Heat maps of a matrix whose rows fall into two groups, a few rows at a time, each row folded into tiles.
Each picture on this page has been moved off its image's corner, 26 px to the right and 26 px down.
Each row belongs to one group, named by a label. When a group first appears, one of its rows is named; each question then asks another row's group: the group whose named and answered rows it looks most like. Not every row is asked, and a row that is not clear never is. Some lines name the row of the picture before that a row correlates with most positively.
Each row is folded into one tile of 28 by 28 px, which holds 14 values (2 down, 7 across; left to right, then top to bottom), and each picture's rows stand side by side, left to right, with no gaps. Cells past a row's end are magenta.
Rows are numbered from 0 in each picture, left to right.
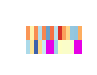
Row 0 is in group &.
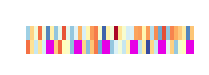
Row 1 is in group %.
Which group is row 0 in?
%
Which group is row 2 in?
%
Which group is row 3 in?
&
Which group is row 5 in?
&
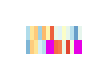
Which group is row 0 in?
&
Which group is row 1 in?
%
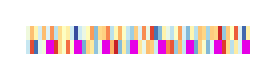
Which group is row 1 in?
%
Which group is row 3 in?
%
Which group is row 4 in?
%
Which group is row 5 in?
%
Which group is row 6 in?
&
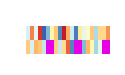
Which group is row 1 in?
%
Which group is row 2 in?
&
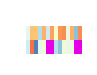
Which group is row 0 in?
&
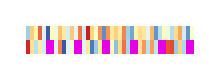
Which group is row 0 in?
%
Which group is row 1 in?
&
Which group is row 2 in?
&
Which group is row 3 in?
%
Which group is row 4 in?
%
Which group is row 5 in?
%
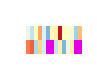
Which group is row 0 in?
%
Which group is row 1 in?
&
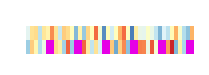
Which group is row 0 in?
&
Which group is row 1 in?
%
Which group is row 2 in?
%
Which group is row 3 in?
%
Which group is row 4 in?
%
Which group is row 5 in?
%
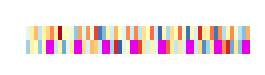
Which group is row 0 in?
&
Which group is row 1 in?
&
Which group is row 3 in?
&
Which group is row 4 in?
%
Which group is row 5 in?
%
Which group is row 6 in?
&
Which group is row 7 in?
%
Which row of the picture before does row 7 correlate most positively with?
5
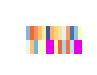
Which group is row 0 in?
&
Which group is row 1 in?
%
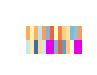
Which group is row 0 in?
&
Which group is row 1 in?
&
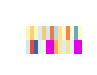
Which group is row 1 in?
%
